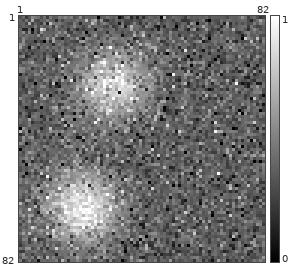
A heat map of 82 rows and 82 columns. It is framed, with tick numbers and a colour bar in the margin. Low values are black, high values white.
The halves do not mirror each other. No row or column stands out. The bottom left is the ninth with the highest average. Two bumps rise from the field.
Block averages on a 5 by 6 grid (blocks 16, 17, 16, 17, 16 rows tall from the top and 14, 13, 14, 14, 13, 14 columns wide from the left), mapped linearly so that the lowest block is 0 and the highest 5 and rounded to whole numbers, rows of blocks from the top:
011100 | 035100 | 011000 | 252000 | 141000
